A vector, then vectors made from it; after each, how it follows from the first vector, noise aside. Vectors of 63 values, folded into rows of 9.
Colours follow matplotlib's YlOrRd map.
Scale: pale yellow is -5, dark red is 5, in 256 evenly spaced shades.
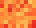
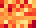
scaled up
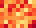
scaled up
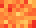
copied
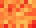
copied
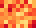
scaled up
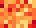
scaled up
